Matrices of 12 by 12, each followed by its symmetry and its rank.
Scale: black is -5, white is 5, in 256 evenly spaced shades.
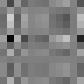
neither, rank one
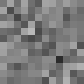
symmetric, full rank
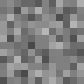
antisymmetric, full rank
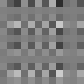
neither, rank one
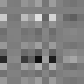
neither, rank one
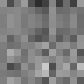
neither, rank two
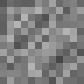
symmetric, full rank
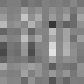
neither, rank two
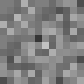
symmetric, full rank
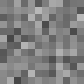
antisymmetric, full rank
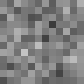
antisymmetric, full rank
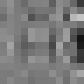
neither, rank two
